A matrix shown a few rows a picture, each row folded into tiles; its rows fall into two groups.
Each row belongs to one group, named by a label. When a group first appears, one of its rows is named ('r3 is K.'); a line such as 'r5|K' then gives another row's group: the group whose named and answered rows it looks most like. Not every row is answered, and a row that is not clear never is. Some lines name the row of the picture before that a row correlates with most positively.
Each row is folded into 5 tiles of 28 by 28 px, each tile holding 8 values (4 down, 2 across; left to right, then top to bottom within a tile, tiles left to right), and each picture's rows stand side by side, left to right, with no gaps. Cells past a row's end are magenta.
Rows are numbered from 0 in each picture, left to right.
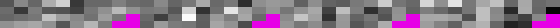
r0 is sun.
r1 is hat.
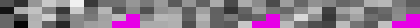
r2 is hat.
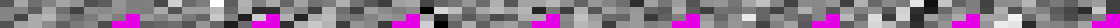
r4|hat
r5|sun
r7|hat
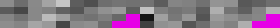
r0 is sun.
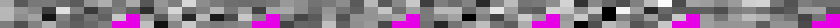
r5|sun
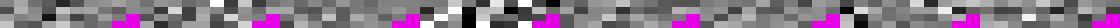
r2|sun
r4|sun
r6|sun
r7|sun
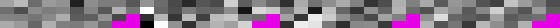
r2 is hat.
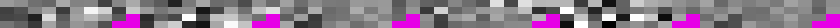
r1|sun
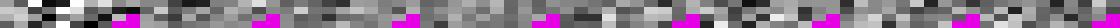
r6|hat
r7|hat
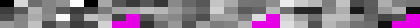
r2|sun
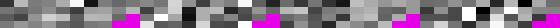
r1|hat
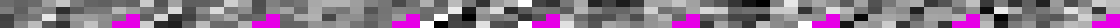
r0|sun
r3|hat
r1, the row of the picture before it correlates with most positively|1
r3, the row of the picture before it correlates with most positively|1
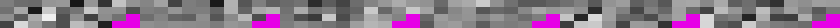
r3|sun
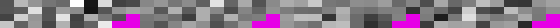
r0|hat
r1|hat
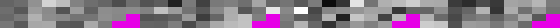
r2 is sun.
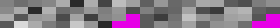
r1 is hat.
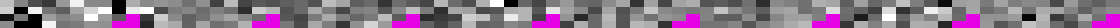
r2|sun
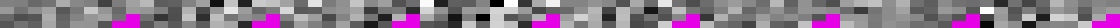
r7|sun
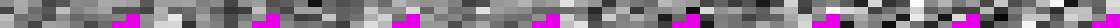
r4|sun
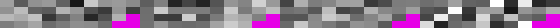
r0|hat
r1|sun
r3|hat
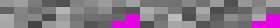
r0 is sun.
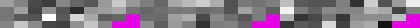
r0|sun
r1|sun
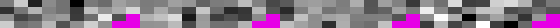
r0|sun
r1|hat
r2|hat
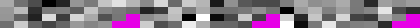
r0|sun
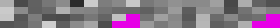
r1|hat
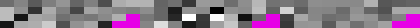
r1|sun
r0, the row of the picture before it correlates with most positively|0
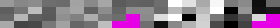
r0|hat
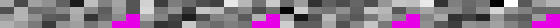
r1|hat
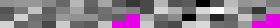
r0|hat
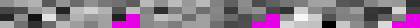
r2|hat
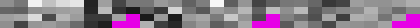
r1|hat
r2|sun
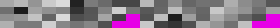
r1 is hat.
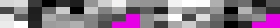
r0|sun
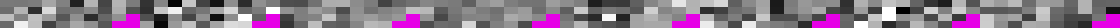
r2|sun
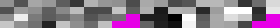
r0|hat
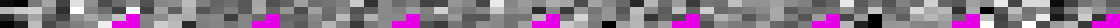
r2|hat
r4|hat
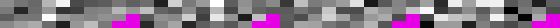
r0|sun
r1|sun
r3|sun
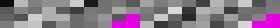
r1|hat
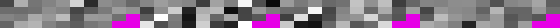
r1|hat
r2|hat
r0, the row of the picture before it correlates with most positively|0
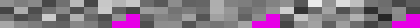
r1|sun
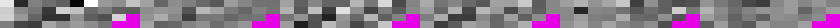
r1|hat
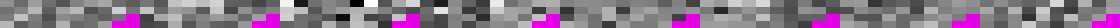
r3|sun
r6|sun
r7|hat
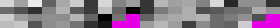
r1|hat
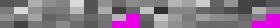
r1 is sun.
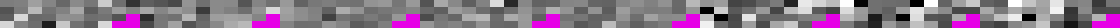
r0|hat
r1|sun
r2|hat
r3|hat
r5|sun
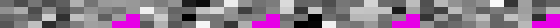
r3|hat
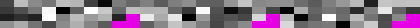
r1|hat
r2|sun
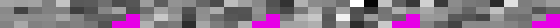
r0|sun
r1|hat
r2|hat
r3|hat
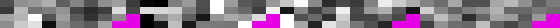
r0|hat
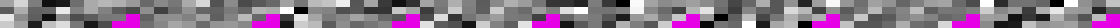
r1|sun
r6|hat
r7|hat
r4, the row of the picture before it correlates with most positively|1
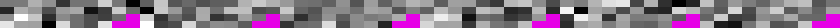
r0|hat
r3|hat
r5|hat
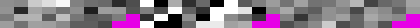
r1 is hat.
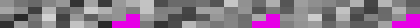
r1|hat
